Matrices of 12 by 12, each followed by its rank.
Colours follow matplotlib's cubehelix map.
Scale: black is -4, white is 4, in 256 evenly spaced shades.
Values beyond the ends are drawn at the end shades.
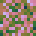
full rank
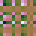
one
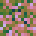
full rank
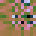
two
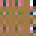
one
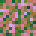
full rank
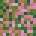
full rank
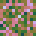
full rank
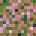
full rank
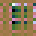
one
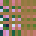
one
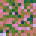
full rank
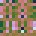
two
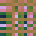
one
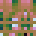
two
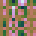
two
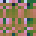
two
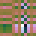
one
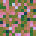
full rank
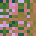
two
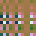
one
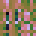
two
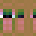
one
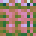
two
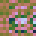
two
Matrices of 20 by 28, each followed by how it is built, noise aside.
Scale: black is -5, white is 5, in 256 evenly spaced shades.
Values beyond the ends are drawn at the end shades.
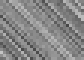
Toeplitz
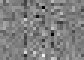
uneven columns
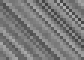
Toeplitz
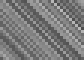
Toeplitz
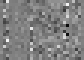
uneven columns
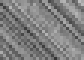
Toeplitz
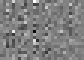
uneven columns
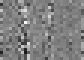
uneven columns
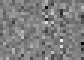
uneven columns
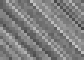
Toeplitz
